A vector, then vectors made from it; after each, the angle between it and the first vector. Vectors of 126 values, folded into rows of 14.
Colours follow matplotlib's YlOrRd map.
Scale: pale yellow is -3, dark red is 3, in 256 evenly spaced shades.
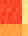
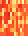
orthogonal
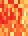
partly aligned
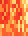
partly aligned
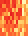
partly aligned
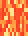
orthogonal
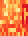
partly opposed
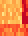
nearly opposite
